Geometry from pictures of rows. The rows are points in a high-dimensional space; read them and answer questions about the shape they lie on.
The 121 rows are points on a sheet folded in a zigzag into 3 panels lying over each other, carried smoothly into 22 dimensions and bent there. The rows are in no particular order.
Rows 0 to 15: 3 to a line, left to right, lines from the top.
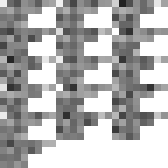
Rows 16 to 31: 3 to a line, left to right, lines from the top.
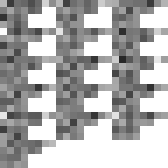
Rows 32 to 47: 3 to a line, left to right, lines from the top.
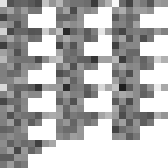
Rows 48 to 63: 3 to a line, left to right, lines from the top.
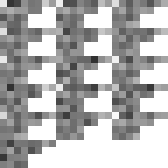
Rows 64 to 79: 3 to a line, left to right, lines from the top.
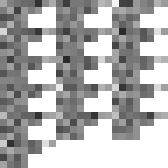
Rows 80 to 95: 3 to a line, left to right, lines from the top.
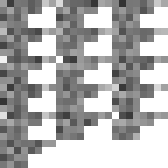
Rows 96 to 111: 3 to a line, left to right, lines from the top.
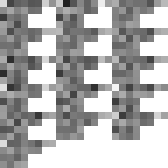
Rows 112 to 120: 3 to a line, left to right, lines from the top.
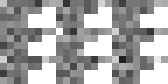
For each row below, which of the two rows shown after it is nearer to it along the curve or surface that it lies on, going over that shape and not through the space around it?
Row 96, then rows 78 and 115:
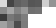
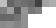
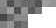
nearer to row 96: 115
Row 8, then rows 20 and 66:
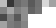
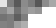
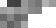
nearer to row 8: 66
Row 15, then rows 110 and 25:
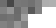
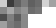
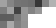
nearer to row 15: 110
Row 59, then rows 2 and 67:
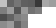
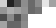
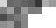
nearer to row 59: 67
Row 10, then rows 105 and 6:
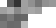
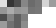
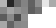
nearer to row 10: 105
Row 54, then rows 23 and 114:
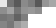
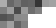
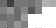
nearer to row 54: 114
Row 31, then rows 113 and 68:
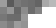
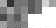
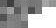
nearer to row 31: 113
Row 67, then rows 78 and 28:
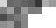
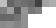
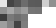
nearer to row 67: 28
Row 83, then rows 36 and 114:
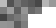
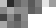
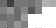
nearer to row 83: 36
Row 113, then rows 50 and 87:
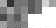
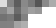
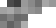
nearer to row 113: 87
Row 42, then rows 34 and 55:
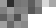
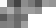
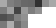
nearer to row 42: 34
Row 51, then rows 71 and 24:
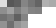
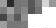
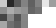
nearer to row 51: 24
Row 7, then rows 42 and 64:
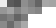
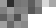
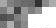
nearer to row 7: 42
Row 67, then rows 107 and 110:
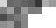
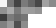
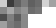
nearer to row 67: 107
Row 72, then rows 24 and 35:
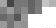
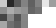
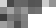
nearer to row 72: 24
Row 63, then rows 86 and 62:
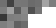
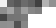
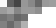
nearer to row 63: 86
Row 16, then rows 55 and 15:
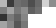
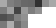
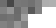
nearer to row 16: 55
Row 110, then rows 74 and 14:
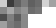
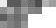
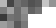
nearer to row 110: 74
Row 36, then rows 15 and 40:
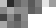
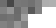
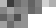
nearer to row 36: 40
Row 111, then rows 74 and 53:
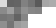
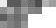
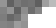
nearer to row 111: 53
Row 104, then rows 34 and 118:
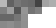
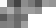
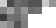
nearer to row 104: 34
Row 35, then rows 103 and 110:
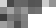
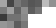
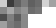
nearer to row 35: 103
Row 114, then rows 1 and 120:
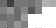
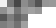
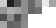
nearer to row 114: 120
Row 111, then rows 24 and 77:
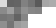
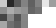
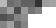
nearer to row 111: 24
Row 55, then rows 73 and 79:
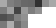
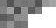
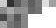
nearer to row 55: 73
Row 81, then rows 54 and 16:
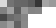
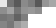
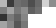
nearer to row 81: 16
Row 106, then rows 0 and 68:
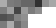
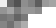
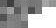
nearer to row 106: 68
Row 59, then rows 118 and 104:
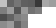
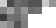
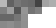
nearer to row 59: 118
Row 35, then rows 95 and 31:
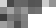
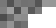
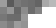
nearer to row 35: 95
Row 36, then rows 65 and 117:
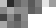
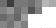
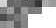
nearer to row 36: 65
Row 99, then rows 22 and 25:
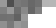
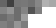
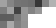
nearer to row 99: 22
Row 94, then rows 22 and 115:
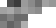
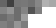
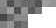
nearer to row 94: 22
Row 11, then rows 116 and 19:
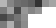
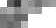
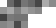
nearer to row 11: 19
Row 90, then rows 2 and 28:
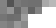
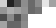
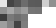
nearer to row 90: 2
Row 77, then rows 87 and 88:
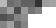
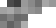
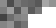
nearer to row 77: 88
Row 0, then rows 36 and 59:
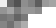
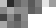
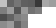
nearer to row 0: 36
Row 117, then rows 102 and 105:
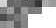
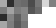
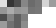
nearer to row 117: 102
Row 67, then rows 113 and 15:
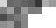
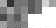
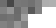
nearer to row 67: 113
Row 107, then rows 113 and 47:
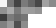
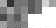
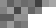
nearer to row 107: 47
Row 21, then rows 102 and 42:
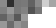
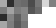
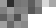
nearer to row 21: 42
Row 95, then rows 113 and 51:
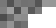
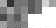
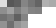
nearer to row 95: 113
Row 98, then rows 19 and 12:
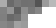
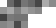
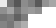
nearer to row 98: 12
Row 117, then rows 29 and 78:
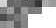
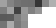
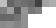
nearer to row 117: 29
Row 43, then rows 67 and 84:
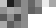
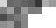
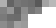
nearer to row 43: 84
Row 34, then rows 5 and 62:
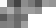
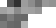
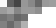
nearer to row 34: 5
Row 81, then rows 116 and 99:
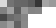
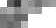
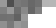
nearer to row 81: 116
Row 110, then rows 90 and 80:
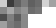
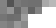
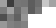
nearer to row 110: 80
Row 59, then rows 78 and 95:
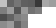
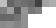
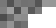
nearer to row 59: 95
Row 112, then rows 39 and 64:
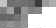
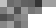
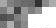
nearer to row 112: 64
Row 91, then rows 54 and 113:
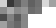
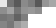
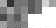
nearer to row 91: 113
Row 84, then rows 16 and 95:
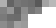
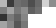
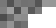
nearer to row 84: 95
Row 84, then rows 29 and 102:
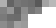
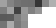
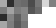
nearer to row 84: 29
